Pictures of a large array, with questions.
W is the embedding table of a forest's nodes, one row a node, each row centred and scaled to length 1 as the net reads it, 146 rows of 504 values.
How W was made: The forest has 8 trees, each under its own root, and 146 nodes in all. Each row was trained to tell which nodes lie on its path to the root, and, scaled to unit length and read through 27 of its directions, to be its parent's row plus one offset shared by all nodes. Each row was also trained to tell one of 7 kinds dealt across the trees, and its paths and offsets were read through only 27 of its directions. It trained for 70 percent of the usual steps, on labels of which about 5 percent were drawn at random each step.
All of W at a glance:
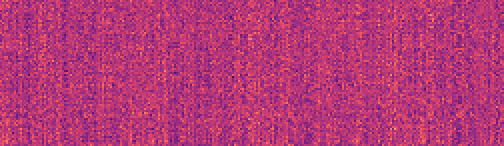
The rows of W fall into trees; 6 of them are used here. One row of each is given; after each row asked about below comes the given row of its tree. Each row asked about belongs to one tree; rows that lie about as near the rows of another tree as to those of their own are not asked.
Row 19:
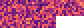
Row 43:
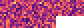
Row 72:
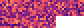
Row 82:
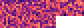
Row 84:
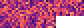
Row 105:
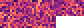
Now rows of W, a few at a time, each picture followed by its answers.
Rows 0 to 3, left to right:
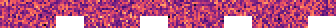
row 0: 105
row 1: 19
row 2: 84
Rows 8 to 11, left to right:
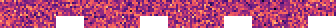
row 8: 43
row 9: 72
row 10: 105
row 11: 82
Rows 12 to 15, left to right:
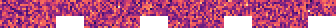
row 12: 19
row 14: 19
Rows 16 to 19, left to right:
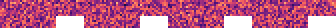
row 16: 105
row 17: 19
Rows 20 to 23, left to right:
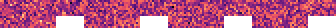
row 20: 43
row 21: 82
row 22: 105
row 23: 19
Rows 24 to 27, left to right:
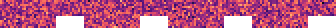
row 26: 19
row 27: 19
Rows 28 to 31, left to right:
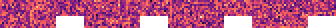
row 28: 105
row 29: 19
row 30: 84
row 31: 43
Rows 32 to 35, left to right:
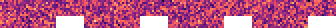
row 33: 105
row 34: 19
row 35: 43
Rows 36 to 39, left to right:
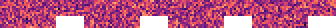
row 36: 43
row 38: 19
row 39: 19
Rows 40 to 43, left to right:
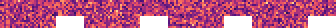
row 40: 43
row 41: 105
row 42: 72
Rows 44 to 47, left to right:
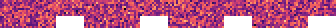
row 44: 19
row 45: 84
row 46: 72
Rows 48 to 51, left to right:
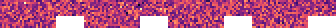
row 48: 84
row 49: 84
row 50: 43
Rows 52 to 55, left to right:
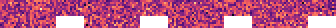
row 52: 105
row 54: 82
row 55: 43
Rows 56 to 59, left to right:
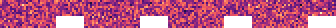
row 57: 19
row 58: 72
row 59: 43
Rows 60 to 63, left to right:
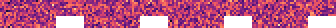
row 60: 82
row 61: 72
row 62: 43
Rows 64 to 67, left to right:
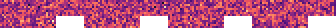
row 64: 19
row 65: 43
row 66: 19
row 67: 105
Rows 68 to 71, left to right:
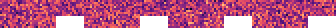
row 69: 43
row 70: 82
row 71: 43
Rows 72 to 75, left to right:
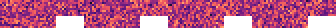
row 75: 43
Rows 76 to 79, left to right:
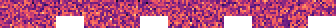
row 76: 84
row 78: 43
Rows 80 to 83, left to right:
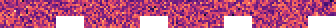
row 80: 43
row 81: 43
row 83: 43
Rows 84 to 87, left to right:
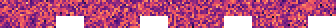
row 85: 43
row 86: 43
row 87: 19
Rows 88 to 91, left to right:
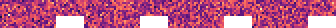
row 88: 72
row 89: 105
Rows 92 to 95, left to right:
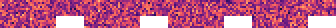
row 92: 105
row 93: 43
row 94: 84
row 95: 19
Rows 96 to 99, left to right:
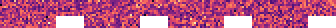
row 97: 19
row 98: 19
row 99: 19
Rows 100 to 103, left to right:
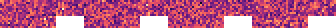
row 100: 43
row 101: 43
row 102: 43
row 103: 19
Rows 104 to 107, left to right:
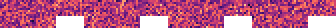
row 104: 82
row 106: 105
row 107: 19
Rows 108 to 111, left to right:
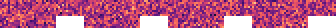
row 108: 105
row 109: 72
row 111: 82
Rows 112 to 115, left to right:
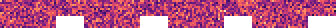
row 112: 72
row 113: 72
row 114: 19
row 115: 84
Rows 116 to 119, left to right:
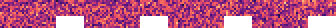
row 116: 105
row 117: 72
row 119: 19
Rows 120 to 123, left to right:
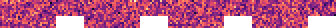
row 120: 105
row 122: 43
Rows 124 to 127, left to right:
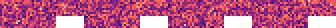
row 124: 84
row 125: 19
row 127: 19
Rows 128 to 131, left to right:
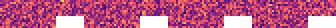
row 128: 43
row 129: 43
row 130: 105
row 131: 84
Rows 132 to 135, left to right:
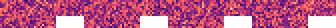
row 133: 43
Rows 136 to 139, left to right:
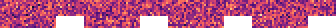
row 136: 72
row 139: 43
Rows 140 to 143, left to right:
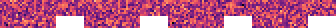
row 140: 19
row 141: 19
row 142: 84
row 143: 19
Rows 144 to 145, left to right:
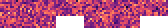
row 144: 72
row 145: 84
